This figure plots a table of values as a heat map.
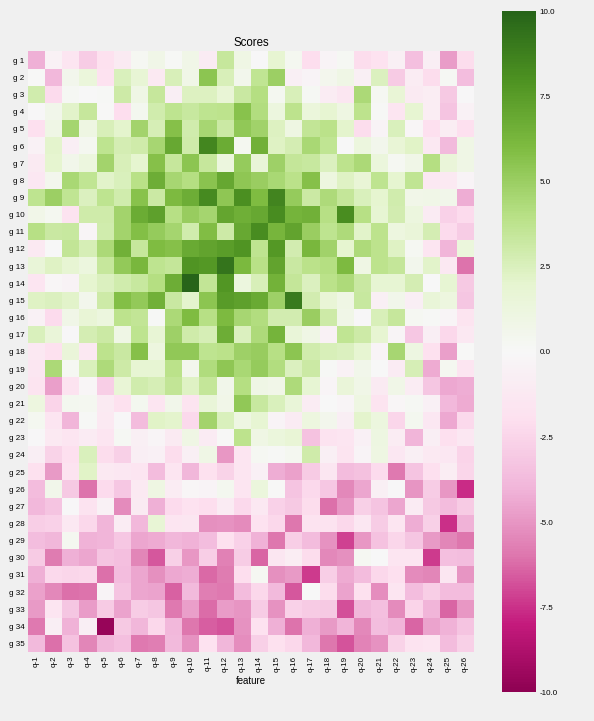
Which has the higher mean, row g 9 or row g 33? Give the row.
g 9
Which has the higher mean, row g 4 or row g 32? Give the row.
g 4
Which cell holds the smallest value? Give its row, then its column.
g 34, q-5
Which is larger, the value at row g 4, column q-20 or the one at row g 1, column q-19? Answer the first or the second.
the first
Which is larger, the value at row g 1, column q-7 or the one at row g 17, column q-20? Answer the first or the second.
the second
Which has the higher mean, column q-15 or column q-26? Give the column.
q-15
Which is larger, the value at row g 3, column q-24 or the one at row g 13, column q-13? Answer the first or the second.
the second
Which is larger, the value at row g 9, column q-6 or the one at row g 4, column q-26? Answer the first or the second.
the first
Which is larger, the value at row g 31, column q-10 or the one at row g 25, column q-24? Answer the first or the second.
the second
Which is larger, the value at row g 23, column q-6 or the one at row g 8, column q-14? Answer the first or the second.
the second
